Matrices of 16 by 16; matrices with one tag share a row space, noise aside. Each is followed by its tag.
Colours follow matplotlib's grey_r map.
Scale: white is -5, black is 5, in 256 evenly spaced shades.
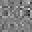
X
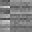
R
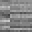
R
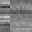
R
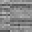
R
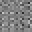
X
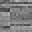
R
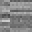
R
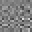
X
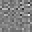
X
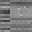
R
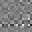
X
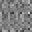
X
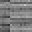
R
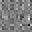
X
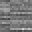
R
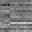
R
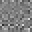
X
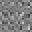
X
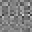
X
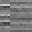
R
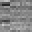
R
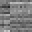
R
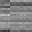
R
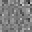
X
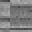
R
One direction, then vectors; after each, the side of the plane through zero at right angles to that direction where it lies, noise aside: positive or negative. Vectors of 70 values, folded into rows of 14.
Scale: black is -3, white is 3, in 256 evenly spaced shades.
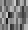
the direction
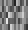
negative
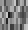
positive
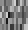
positive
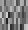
positive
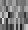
positive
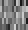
negative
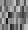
positive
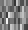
negative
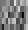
positive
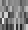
positive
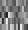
negative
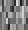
negative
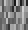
negative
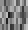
positive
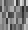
positive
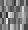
negative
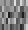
positive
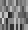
positive
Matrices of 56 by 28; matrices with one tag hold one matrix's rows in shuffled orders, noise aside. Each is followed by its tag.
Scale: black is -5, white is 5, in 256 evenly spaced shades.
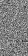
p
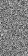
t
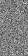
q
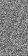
q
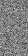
p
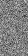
p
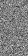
t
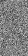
t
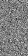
q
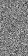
q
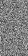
t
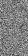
t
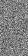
t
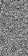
t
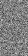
t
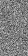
p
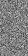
q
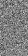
t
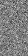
p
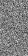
p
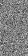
t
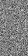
q
